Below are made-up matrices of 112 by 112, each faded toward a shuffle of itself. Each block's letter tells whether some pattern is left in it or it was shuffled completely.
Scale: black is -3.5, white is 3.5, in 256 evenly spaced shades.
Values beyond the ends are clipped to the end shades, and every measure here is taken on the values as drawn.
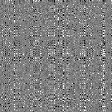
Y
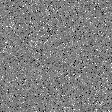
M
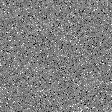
M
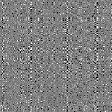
Y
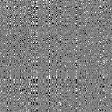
Y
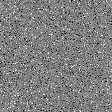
M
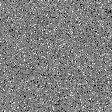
M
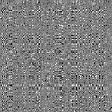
Y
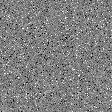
M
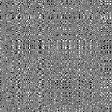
Y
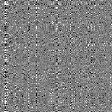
Y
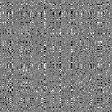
Y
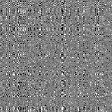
Y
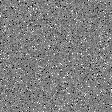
M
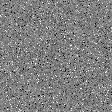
M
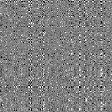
Y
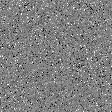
M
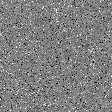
M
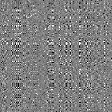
Y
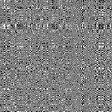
Y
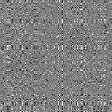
Y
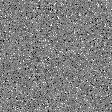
M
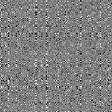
Y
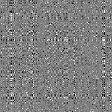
Y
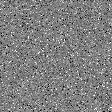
M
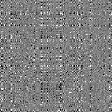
Y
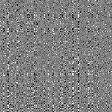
Y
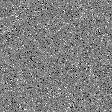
M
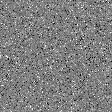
M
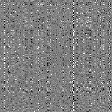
Y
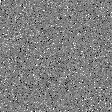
M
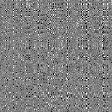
Y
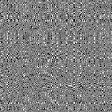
Y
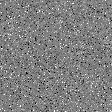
M
